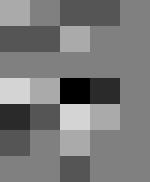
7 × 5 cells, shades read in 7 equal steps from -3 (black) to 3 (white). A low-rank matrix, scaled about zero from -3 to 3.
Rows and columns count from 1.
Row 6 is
-1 0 1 0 0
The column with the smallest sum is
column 4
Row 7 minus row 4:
-2 -1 2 2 0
